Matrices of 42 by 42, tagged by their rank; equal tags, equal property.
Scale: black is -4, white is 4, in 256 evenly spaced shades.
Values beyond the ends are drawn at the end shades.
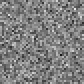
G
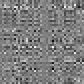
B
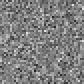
G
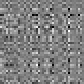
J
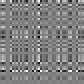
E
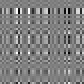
E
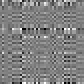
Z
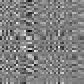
J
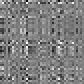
J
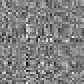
B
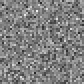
G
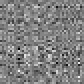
B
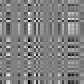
E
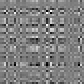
Z
